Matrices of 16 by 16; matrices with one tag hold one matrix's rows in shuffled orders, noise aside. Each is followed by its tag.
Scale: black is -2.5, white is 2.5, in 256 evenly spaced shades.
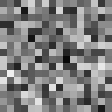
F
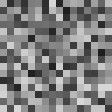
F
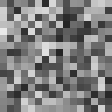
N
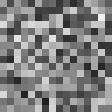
N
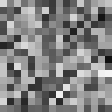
F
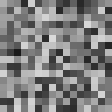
N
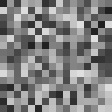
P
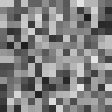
P
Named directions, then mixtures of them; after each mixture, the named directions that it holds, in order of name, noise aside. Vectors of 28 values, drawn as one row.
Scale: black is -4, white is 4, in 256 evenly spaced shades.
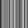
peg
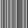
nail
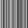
nail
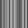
nail, peg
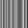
nail, peg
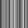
peg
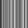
peg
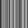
peg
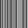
nail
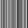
nail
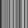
peg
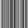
peg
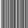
nail, peg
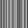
nail, peg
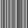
nail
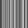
peg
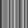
peg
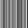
nail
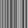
nail, peg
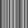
peg
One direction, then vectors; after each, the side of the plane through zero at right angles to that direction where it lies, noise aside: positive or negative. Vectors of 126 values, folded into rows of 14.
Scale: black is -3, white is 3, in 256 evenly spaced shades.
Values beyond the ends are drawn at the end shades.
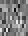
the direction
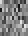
positive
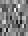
negative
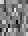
negative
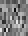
positive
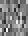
positive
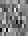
negative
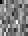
positive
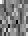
negative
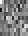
positive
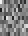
positive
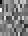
negative
